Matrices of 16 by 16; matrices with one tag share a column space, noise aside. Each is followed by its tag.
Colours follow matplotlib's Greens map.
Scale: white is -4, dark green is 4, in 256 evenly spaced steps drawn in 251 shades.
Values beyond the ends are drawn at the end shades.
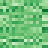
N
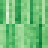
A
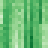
A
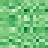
N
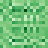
N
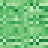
N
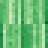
A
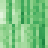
A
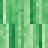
A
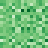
N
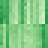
A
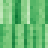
A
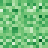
N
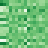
N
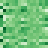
N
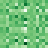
N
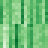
A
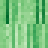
A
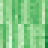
A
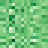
N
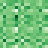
N
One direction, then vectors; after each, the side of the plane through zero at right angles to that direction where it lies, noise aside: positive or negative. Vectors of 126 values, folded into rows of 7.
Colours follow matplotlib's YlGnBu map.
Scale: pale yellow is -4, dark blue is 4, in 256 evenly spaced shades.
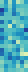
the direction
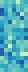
positive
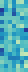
positive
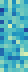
positive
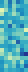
negative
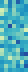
negative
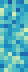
negative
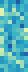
negative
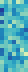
positive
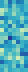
negative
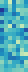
positive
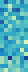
positive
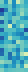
positive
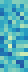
positive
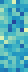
negative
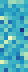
positive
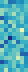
negative
